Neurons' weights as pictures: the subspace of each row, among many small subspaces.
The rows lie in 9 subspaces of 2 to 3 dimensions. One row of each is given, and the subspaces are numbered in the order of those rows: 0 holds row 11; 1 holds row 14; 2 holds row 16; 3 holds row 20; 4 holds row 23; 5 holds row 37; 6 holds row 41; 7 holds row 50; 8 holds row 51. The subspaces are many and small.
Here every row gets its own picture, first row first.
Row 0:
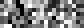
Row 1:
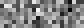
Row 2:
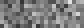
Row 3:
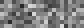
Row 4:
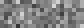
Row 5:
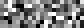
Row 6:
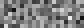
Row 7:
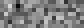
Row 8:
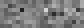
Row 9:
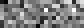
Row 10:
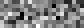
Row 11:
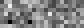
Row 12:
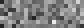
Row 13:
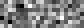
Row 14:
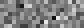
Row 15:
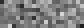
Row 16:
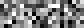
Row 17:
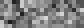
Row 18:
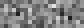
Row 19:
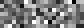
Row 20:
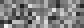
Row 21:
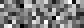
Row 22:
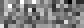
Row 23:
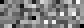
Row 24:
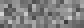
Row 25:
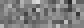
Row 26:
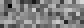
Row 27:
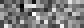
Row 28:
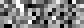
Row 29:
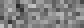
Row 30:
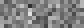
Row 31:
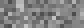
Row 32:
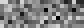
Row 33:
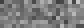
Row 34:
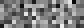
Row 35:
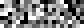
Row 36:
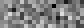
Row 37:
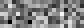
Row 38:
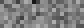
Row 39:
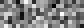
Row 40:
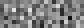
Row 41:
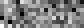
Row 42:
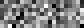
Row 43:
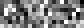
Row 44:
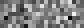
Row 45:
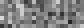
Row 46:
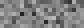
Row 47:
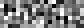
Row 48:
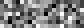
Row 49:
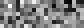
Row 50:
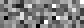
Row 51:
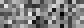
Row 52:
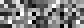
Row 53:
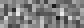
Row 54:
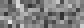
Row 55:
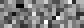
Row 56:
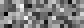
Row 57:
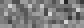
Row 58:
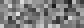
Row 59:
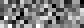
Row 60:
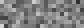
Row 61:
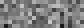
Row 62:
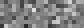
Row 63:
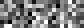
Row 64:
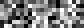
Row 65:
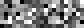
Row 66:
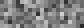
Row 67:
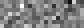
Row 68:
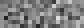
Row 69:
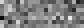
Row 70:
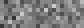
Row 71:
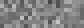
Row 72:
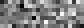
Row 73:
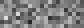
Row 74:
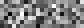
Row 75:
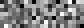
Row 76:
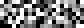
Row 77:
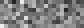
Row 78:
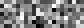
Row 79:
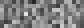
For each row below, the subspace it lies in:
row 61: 5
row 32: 6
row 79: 2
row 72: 4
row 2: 0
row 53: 5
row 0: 8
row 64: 3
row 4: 7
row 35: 4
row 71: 3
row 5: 7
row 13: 4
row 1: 8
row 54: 7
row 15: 4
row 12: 4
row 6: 0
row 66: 7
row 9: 6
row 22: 0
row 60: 7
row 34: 2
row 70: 6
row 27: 0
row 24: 2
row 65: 5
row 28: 8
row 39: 7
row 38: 7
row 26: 0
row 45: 6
